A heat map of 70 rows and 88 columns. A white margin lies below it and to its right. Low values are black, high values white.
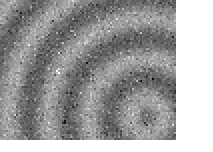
Mirror symmetry: none. Rings: centred on the bottom right. Average level on the scale: 50%. Histogram: bell-shaped. Odd rows or columns: none.
